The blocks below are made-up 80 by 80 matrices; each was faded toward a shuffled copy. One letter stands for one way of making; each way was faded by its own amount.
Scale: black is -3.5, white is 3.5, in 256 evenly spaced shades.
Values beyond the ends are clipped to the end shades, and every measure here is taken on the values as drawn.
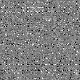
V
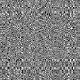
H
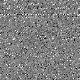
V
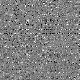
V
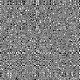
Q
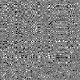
Q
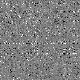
V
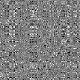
Q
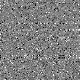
V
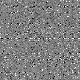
V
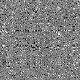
V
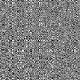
H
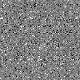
V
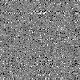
V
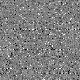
V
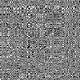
H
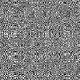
H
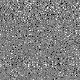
V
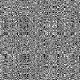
H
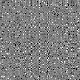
Q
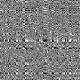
Q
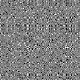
Q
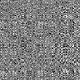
H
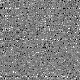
V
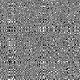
Q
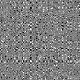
Q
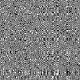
Q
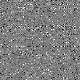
V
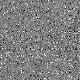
V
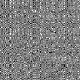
Q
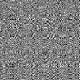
H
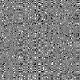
Q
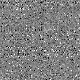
V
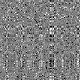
Q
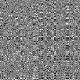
Q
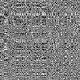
Q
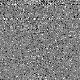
V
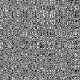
H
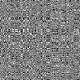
Q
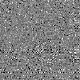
V
